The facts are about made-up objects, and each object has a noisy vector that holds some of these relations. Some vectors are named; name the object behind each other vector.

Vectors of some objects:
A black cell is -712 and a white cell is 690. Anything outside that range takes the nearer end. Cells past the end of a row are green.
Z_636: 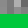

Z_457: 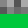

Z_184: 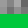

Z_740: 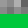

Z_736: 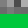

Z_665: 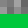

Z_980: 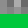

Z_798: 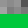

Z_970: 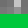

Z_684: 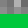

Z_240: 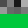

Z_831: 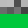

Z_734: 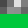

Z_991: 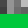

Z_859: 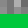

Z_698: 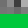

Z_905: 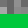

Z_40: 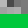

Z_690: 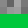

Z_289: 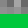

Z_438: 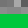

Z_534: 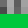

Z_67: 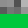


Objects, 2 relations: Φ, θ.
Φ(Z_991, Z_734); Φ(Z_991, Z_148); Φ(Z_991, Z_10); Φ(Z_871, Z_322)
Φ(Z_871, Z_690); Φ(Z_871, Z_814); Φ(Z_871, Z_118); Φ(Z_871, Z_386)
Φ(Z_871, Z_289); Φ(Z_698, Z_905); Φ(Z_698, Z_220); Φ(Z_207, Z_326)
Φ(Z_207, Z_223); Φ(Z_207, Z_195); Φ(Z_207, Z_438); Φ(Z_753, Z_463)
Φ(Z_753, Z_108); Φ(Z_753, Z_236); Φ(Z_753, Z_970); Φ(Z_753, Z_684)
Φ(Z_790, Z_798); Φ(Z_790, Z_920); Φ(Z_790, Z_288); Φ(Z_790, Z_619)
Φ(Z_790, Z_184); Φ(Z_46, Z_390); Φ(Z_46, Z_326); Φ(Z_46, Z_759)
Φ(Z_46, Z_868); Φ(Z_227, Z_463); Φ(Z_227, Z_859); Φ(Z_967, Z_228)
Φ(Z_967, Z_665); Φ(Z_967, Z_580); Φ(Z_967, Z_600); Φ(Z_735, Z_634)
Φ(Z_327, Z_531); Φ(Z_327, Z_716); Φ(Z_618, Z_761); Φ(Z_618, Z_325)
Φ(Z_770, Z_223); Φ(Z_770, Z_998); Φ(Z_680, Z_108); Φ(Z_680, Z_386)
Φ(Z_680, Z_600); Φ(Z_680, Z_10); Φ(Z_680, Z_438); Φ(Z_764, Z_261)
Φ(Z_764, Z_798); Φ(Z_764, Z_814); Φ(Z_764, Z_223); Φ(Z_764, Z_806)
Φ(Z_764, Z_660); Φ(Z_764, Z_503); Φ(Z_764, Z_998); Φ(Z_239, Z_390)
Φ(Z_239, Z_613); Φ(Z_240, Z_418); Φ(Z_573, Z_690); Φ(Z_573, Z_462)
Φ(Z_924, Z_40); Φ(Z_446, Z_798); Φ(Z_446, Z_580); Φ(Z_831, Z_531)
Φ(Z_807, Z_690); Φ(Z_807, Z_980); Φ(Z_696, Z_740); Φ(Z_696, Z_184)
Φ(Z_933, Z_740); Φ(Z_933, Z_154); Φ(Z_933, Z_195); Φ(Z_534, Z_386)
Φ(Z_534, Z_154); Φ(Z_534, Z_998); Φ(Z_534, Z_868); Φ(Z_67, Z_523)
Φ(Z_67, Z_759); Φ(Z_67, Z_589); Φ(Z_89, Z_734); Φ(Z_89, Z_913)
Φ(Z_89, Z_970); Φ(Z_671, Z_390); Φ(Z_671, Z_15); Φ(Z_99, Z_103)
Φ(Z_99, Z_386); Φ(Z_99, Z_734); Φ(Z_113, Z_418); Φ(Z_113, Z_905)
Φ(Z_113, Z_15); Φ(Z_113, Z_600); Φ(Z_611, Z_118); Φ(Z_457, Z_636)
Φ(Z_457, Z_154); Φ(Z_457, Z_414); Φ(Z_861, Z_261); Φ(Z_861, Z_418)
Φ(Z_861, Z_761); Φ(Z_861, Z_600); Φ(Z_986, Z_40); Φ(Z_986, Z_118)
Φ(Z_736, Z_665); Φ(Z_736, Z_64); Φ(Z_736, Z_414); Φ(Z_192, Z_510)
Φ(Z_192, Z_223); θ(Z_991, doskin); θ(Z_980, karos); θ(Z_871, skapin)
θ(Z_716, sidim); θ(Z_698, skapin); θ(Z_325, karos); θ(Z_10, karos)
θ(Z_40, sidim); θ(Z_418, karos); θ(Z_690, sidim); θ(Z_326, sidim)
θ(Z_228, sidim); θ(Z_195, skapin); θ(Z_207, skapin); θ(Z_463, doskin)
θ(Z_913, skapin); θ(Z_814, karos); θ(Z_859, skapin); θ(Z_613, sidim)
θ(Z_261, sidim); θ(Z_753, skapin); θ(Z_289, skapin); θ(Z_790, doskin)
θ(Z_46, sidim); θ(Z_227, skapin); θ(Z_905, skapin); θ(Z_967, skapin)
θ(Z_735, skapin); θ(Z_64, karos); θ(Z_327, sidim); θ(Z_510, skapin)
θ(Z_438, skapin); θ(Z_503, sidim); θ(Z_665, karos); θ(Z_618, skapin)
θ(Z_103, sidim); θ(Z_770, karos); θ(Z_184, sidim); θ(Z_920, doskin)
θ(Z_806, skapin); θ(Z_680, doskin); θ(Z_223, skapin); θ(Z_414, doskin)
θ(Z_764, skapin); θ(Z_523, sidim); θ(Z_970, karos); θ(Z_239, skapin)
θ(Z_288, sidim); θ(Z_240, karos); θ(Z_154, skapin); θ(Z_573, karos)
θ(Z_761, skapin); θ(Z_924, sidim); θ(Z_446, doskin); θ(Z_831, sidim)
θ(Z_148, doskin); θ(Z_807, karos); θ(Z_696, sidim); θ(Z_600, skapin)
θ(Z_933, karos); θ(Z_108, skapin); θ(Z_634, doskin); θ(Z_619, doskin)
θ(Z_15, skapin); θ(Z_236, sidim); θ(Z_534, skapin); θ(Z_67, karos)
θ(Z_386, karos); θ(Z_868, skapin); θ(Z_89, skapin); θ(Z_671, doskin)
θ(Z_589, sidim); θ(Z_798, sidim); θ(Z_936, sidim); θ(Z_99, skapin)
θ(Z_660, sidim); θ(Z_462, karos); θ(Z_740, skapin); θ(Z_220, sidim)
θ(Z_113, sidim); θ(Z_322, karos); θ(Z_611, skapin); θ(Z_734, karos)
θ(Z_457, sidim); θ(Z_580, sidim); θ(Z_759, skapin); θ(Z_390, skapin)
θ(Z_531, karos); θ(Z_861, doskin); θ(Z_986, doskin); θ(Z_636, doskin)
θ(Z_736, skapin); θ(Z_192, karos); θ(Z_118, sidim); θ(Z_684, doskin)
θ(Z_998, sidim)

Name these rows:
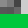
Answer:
Z_671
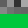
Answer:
Z_967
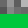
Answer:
Z_753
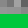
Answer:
Z_814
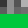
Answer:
Z_680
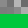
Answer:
Z_868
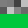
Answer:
Z_871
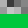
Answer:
Z_118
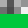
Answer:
Z_390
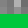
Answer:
Z_463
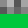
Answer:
Z_933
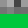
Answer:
Z_790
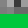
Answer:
Z_446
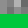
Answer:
Z_414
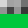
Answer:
Z_531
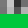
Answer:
Z_770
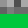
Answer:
Z_696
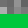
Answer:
Z_761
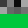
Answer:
Z_861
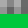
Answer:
Z_716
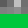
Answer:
Z_10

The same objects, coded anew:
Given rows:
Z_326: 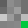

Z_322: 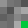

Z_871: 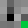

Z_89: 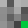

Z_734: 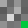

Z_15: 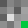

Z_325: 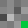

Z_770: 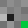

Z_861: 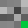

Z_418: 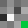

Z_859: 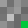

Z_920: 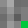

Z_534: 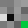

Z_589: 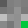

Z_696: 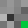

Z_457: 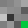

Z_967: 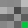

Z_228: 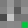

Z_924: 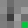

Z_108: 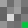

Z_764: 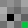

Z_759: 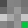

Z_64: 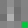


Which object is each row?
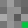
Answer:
Z_740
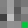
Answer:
Z_580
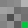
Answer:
Z_736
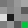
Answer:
Z_207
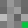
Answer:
Z_195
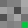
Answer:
Z_240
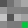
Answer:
Z_239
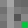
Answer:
Z_184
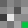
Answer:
Z_905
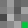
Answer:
Z_261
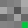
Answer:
Z_618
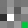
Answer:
Z_600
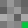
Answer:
Z_154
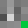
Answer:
Z_665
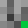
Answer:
Z_99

